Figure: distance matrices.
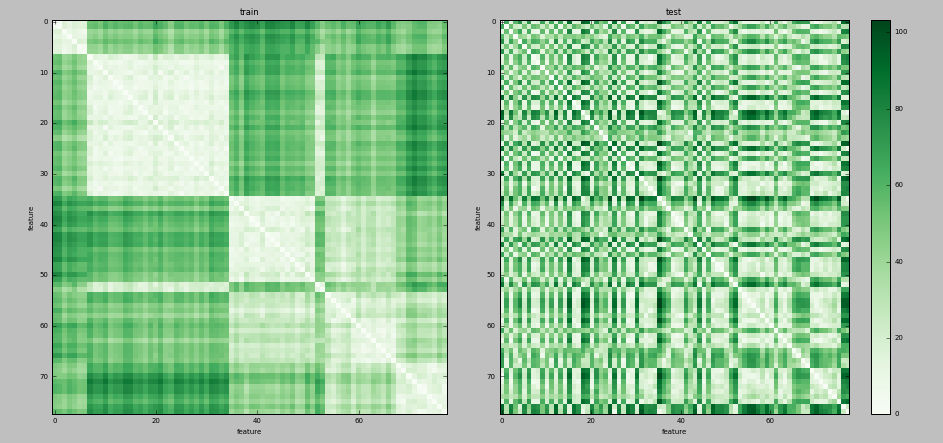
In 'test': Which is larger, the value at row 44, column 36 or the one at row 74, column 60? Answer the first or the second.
the second
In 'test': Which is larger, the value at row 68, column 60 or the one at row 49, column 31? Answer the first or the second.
the first
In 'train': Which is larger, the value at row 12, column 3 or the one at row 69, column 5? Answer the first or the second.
the first
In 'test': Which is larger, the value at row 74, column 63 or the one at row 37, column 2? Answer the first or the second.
the second
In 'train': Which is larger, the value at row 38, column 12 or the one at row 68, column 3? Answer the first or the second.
the first
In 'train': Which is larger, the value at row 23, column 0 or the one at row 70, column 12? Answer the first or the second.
the second
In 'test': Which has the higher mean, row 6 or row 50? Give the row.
6
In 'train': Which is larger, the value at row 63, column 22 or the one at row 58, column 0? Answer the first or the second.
the second
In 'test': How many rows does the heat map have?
78
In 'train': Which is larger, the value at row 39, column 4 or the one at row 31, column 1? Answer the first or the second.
the first
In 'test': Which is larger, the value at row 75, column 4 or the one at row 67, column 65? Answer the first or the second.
the first
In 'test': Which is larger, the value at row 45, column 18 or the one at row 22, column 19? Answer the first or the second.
the first
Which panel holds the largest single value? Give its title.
test
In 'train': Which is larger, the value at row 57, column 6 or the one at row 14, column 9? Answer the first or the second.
the first
